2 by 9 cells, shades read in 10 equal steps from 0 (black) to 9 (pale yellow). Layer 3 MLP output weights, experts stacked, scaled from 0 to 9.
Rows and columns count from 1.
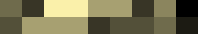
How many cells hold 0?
1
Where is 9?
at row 1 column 3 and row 1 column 4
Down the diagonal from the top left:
4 6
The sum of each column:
7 8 15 15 8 9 5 9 1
